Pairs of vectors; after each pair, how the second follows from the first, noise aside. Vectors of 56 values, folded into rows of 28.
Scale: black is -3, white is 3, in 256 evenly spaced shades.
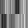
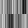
wrapped around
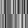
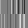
partly zeroed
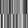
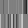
partly zeroed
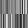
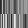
wrapped around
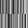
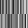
copied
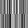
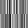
copied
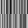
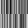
copied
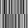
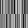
wrapped around
